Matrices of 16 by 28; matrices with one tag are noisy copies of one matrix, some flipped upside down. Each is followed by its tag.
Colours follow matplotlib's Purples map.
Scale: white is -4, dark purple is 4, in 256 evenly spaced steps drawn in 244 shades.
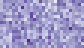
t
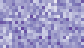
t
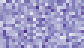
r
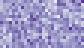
t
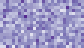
r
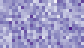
t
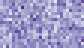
t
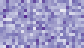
r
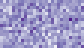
t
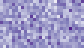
t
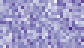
t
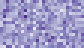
r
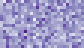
r
